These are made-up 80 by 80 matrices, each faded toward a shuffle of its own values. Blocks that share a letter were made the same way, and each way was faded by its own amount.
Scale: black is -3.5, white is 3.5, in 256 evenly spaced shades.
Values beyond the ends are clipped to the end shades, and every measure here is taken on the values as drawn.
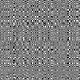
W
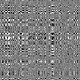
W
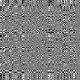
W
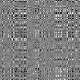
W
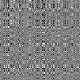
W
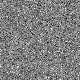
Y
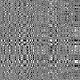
W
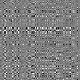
W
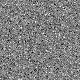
Y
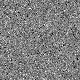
Y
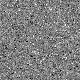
Y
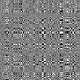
W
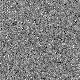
Y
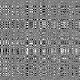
W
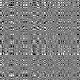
W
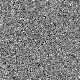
Y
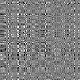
W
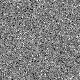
Y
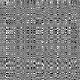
W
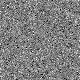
Y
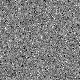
Y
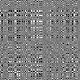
W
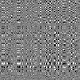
W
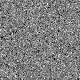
Y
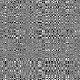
W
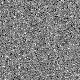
Y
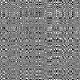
W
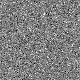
Y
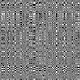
W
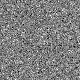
Y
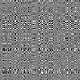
W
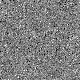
Y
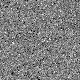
Y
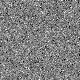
Y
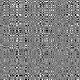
W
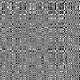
W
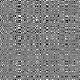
W
